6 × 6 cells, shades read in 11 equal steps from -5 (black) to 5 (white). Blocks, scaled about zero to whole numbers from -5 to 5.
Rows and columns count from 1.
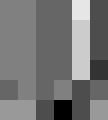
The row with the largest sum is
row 1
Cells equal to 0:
10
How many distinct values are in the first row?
4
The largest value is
4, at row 1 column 5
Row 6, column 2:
1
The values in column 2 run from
0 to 1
